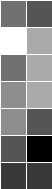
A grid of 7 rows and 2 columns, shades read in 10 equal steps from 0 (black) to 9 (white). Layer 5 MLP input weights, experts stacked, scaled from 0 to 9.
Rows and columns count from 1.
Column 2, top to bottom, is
3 6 6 6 3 0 2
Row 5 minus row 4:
0 -3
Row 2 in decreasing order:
9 6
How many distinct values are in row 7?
1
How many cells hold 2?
2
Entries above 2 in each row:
2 2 2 2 2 1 0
